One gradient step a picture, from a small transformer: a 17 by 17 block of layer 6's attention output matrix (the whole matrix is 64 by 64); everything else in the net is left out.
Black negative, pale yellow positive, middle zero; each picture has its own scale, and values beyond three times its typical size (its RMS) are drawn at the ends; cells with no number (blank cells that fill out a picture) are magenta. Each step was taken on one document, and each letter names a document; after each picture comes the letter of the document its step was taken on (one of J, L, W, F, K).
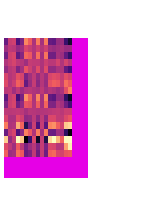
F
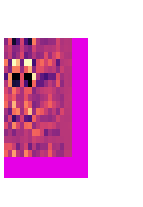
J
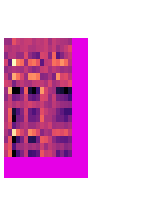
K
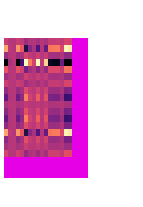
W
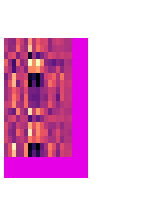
J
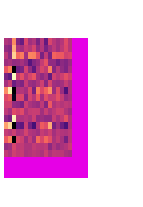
K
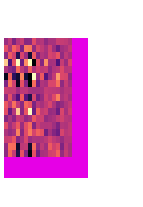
J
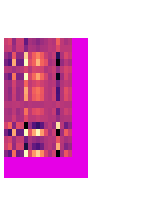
W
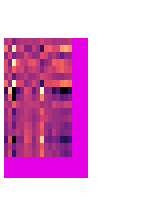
K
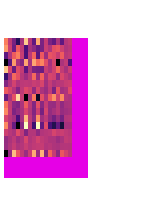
W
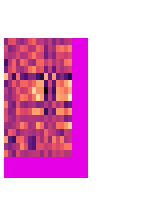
F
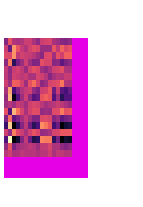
K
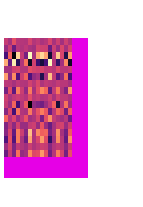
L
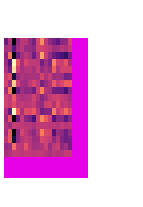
K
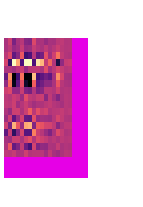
J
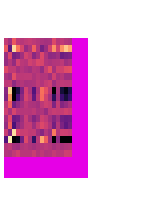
K
